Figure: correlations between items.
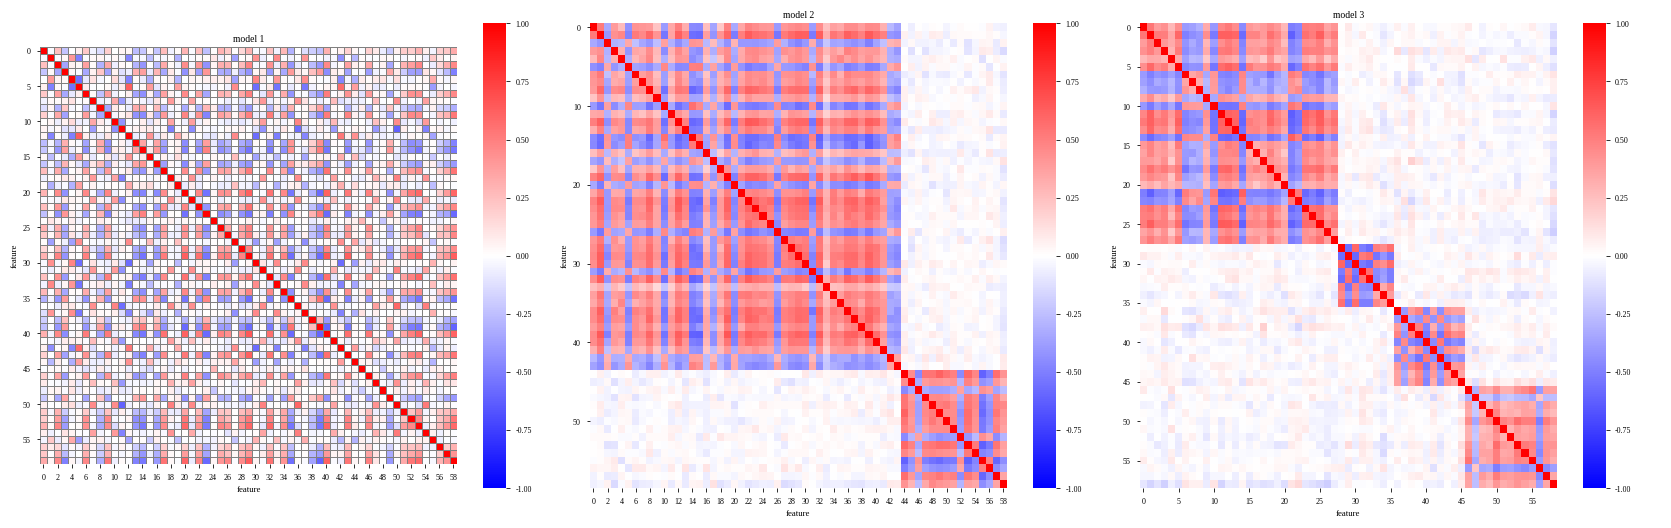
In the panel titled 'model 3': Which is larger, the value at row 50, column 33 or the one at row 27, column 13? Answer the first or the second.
the second
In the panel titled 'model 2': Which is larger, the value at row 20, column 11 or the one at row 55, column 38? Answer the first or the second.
the second
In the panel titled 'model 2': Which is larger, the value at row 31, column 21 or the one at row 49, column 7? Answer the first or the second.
the second
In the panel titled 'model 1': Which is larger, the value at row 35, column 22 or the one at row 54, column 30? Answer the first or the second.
the second
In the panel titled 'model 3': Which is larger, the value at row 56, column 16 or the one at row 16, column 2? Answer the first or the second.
the second
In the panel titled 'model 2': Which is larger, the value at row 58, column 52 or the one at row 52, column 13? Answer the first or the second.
the second
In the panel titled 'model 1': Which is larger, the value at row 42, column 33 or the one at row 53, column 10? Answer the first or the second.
the second
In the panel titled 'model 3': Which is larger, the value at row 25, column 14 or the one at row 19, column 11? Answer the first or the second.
the second
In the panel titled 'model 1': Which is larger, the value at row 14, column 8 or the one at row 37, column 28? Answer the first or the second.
the first
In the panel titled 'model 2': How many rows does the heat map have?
59
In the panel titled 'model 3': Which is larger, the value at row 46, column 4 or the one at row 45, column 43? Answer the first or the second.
the second
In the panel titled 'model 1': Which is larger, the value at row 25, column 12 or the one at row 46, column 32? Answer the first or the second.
the second
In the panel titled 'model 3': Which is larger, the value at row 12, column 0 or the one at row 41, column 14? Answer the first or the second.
the first
